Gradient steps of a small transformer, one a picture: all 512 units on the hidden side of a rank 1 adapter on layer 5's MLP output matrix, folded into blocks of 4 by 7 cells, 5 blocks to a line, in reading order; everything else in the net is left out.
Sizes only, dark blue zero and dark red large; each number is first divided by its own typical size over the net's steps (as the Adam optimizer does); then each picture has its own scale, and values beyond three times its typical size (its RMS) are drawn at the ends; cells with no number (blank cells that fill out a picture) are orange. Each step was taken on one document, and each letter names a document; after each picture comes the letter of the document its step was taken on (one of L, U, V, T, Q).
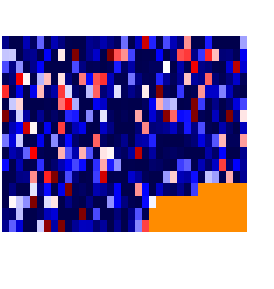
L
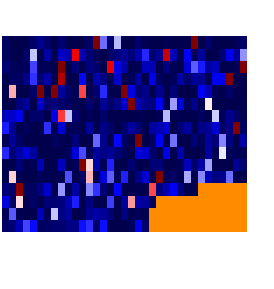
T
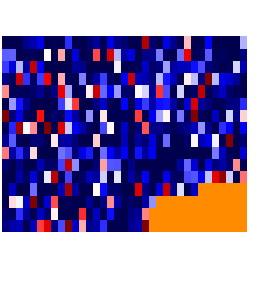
L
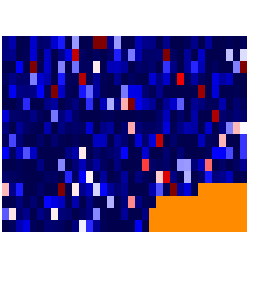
T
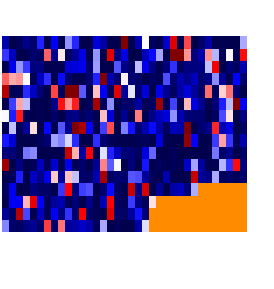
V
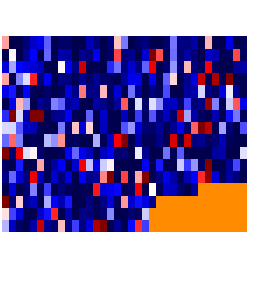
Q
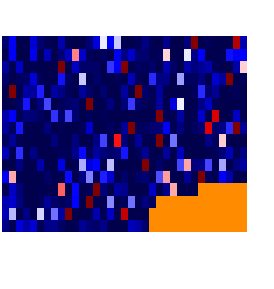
T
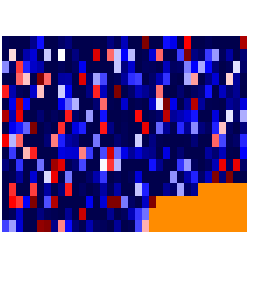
L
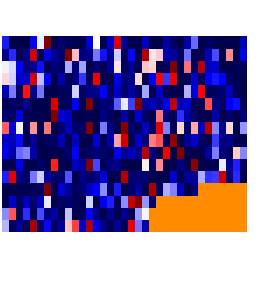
Q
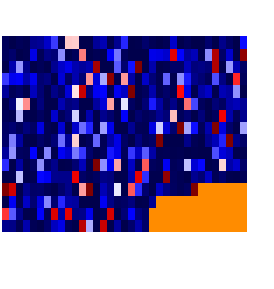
V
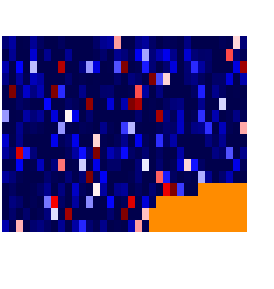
T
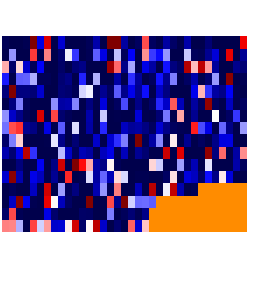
Q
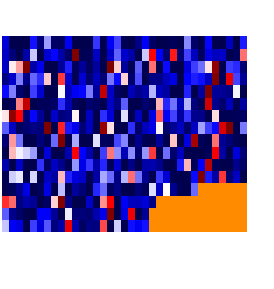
Q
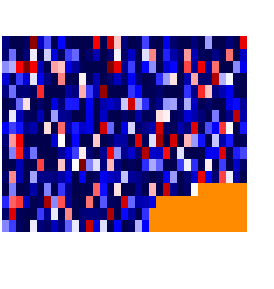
Q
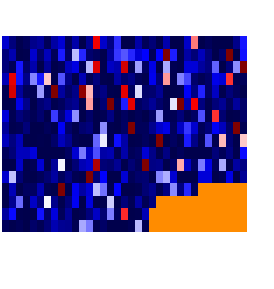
T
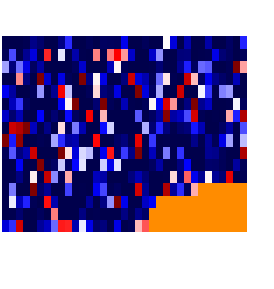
L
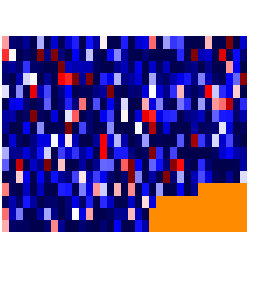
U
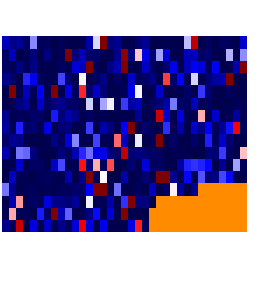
T
